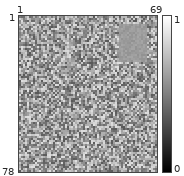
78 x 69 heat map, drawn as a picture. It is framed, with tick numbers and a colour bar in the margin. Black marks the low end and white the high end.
Odd patch: calmer, in the top right. Calmest part: top right. Grain: fine. Odd rows or columns: none. Histogram: flat. Stripes: none. Slope: none.
